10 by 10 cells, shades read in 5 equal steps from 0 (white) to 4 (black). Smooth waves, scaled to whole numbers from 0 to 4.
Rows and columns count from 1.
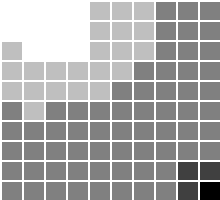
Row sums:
9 9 10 14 15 19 20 20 22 23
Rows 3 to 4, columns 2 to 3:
0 0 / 1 1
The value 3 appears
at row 9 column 9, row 9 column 10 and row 10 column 9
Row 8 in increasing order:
2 2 2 2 2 2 2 2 2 2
